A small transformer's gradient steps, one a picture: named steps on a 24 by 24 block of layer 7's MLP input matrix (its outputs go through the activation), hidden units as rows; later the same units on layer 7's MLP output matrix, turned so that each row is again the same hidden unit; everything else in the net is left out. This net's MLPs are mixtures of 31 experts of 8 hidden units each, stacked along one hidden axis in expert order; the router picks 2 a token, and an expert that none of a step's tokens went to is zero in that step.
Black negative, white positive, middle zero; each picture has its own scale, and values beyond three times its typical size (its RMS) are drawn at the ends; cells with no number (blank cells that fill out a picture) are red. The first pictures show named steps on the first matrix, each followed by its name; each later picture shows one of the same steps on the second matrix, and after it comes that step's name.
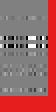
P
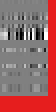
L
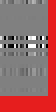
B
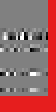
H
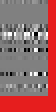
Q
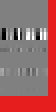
H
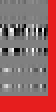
L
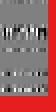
Q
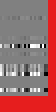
P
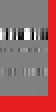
H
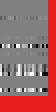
P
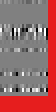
Q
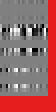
L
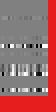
P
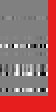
P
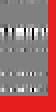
Q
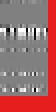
Q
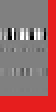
H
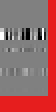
H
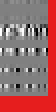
L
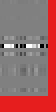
B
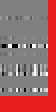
P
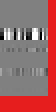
H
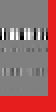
H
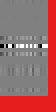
B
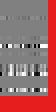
P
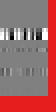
H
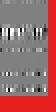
Q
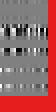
L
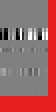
H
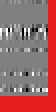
Q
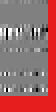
Q
